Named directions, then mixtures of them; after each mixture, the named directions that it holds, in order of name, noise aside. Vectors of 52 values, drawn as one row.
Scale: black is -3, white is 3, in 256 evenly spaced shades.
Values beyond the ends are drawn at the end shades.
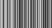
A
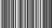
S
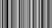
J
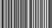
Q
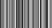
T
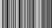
A, J, S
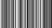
S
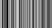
J, S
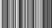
A, J, S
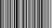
S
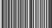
Q, S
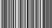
S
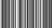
S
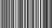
S, T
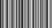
J, T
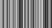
A, S, T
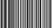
A, J, S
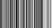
A, S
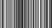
A, Q, T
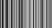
J, Q, T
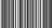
S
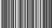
S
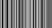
J, Q, T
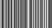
Q
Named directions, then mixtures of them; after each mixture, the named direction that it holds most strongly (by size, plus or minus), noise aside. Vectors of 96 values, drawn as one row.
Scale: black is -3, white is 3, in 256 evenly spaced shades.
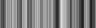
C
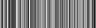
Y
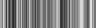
C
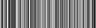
Y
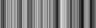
C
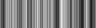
C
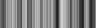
C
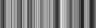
C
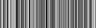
Y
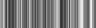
C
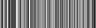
Y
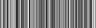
Y
